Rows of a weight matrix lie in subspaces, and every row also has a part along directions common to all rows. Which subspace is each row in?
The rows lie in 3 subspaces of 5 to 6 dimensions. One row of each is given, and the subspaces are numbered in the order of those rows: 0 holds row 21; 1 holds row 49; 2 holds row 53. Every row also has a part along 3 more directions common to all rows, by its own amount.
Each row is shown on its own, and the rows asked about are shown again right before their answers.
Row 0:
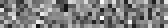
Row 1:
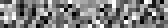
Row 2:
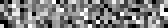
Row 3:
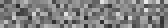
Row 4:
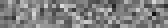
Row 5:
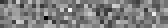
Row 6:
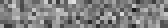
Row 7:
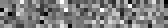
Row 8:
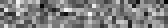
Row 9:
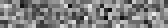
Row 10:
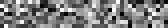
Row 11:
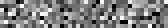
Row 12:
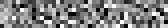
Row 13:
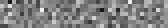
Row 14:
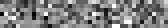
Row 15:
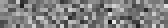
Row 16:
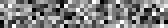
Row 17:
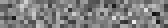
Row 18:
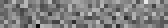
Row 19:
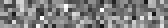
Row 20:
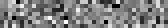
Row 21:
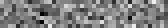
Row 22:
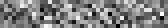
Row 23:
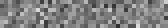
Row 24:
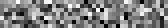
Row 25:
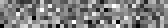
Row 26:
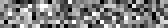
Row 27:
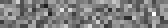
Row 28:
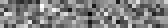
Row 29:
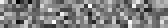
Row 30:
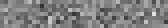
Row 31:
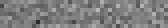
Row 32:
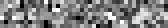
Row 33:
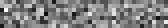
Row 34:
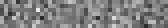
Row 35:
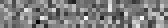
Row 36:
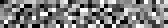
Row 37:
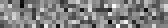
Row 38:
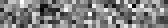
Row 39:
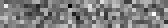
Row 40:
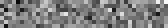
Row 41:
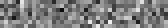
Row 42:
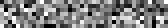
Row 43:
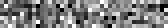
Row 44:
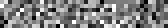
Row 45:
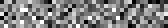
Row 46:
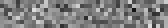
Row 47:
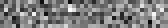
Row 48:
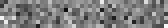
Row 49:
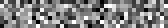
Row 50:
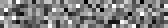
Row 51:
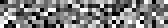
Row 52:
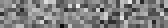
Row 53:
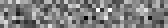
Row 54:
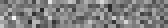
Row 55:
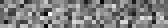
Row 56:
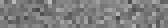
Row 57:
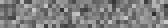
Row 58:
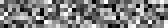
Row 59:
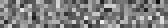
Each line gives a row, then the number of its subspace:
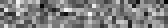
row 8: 0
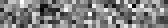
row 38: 0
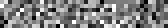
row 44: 1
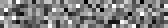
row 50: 2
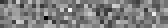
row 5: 0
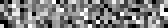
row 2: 2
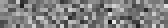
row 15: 1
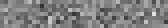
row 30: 0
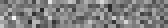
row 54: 1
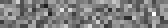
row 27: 2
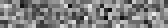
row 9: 2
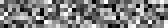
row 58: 0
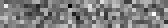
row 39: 2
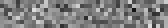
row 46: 2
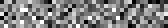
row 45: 0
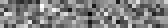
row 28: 0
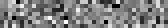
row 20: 0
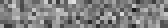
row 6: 2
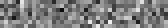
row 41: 2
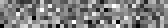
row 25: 1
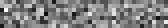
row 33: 1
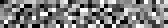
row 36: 1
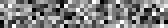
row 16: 0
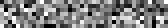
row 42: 1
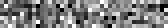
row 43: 2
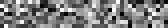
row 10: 0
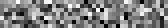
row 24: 2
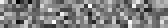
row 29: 0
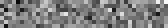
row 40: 0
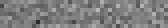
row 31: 1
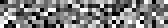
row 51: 1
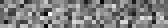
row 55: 2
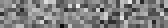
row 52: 2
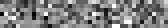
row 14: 1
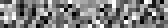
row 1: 1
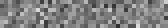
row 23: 1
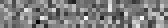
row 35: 1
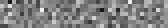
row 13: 1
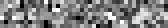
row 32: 2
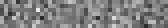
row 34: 1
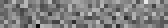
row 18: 0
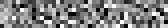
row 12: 2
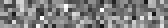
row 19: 1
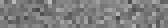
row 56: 0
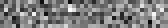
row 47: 1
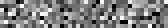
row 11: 2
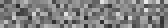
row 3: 0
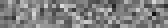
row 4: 0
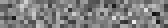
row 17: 2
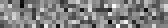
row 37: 1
